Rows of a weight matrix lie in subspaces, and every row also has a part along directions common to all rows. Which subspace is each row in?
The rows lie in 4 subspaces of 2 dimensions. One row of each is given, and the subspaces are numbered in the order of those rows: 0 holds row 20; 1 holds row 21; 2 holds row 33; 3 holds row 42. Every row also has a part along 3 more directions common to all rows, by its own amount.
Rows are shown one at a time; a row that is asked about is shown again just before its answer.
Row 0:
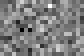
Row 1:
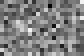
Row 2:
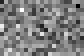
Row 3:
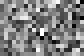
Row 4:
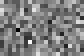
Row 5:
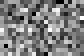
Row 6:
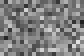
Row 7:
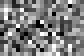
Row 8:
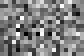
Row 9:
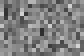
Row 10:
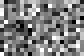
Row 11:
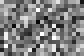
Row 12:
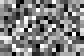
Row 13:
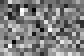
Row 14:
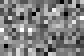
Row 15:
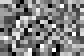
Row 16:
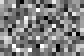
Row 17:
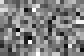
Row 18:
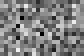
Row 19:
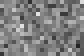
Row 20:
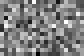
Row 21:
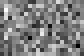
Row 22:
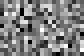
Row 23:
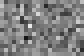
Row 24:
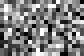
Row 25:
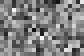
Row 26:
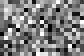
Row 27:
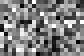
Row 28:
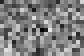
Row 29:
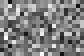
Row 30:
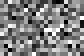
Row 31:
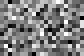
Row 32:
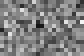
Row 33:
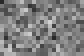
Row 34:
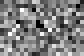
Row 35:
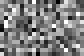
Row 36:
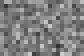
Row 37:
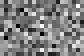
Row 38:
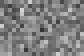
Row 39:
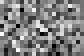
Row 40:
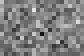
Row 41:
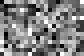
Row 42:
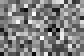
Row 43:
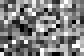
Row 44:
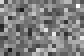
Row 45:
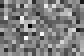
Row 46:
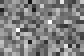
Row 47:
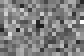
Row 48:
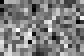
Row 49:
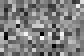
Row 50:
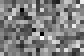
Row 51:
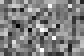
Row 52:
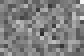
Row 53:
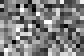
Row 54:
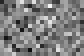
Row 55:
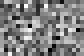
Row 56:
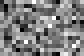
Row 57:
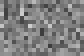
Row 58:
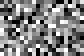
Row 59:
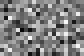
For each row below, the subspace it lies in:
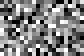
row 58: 3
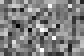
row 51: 0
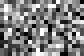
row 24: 2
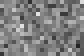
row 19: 1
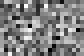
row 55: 1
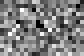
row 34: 0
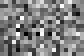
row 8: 2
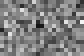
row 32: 0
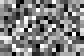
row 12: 2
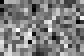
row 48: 1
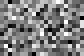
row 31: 3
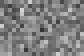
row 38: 1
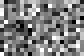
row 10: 1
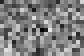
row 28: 0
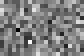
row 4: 1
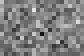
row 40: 1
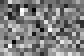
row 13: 3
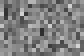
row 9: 1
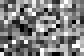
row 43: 2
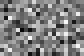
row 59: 3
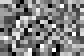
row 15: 2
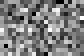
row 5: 3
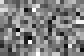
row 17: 1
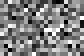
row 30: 3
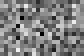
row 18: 2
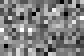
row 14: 3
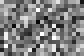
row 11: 2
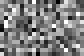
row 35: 0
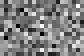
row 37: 3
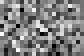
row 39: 0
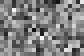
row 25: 0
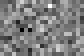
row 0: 2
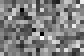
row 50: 0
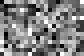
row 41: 2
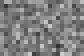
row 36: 2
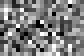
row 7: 0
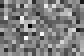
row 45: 1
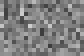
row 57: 1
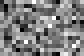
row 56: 2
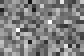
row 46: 1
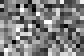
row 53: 1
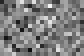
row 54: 2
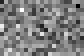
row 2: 3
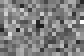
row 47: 0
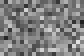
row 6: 3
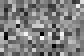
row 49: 3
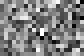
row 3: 0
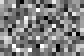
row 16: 2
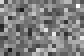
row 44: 3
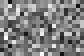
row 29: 3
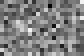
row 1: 0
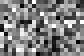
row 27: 0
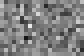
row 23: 1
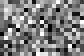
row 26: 3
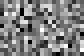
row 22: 1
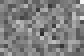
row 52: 0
